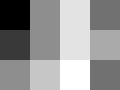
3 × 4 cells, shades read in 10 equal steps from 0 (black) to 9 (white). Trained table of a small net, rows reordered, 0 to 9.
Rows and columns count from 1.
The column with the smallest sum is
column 1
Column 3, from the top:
8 8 9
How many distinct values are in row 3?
4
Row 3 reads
5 7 9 4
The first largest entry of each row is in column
3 3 3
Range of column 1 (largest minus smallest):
5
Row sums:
17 21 25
